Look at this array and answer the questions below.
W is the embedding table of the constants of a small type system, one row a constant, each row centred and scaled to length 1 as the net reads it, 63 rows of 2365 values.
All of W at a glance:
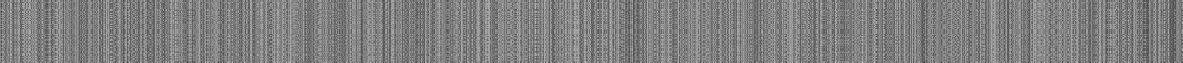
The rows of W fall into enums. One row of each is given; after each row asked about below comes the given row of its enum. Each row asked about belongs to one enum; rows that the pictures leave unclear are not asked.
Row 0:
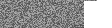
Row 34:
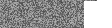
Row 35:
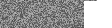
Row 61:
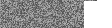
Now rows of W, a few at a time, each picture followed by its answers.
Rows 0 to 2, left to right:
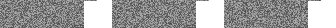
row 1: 0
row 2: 34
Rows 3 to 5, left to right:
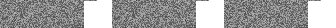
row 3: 35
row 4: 35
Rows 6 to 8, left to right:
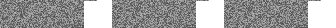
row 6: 35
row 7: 0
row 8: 0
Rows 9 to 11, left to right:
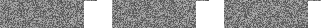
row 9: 34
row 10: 61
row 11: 35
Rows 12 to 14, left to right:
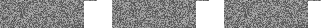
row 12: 35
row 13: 34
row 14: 35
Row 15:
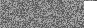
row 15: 61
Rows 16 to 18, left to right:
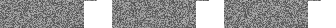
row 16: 0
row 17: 34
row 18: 35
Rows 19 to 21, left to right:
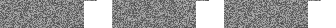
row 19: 0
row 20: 61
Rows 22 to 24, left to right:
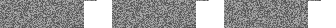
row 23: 0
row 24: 34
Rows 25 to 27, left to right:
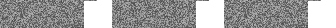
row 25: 35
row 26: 34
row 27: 35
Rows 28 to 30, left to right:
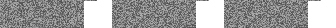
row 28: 34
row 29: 0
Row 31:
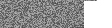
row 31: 0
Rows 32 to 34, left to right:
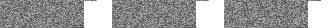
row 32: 0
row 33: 0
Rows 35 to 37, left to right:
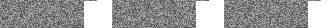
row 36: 61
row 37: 0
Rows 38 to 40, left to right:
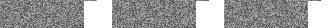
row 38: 0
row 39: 34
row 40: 61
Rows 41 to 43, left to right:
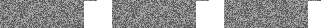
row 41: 35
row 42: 35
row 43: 61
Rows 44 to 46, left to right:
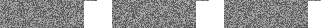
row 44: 34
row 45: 35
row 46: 0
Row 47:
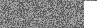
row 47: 34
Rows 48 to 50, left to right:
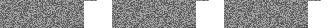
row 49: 0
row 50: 0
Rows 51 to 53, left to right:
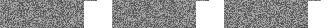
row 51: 34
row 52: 61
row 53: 0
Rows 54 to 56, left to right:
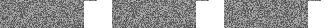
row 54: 35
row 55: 35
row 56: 34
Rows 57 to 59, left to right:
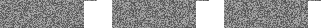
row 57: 0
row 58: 34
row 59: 34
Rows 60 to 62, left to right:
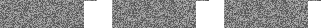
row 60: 0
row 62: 61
